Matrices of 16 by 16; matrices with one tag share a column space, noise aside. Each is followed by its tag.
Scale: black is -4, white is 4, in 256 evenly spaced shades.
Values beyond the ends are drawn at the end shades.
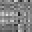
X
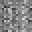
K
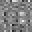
X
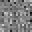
X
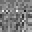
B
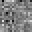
X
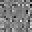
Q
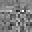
B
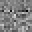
B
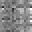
K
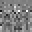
B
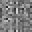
K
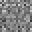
Q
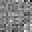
X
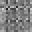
K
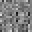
X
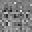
B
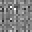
K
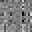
X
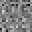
Q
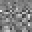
B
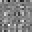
X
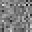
Q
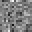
X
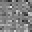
X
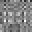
X
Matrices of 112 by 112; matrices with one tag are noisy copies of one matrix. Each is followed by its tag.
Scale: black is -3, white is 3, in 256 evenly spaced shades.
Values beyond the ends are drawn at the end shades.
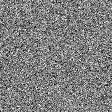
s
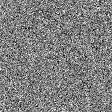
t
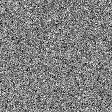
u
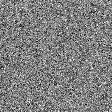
s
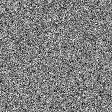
u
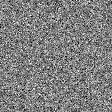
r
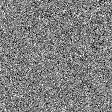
t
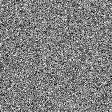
s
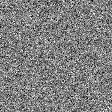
r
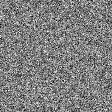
r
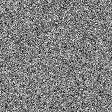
u
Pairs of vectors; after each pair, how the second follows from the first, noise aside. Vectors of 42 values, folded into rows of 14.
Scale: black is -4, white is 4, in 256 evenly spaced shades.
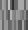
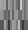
wrapped around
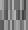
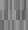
shrunk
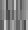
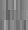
shrunk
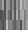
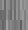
shrunk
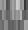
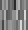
shuffled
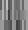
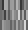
shuffled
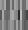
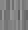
shrunk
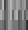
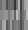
wrapped around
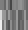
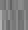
shrunk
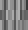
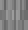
shrunk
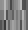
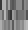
shuffled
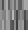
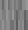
shrunk
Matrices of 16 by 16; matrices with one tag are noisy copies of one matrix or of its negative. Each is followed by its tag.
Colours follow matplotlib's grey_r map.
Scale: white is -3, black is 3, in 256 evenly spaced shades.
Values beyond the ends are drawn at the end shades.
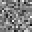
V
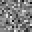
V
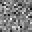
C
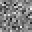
C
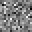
C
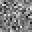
C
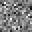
C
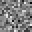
V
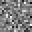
V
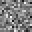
V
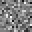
V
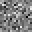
C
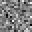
V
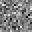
C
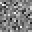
C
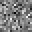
C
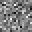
C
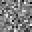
V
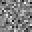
V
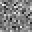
C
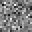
C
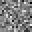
V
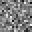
V
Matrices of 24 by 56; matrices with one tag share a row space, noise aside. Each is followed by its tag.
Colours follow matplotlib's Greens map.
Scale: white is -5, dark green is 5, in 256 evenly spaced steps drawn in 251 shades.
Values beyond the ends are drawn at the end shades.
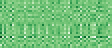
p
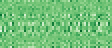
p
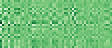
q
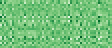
p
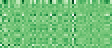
q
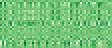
p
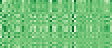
q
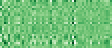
q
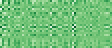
q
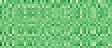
p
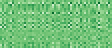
p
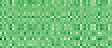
p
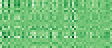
q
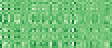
q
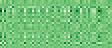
p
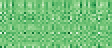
p
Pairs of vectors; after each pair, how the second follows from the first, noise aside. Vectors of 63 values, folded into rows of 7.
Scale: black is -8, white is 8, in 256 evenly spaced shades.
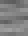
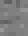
partly zeroed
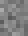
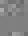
partly zeroed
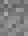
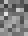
scaled up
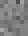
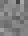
copied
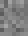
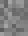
copied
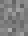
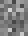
scaled up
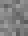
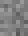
copied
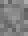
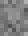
copied
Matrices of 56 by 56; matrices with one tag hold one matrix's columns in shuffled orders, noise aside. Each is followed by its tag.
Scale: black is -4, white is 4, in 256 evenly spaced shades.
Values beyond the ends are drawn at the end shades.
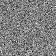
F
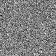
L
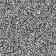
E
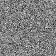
E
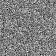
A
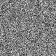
L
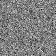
A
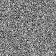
L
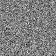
F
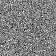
E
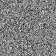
E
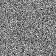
A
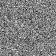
A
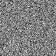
F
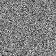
F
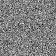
E
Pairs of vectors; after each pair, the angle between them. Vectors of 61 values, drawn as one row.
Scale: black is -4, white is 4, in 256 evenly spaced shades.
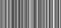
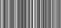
orthogonal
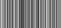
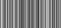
nearly parallel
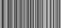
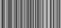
nearly parallel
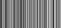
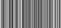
partly opposed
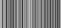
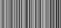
orthogonal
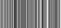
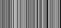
nearly opposite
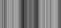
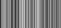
partly opposed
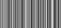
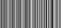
nearly opposite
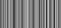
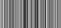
partly opposed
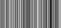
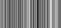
nearly opposite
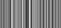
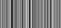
nearly opposite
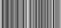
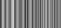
partly opposed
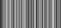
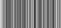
nearly opposite
